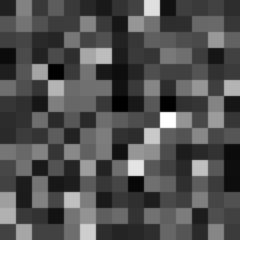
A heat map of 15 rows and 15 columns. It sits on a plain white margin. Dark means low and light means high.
Slope: none. Grain: fine. Calmest part: top right. Average level on the scale: 30%. Mirror symmetry: none.
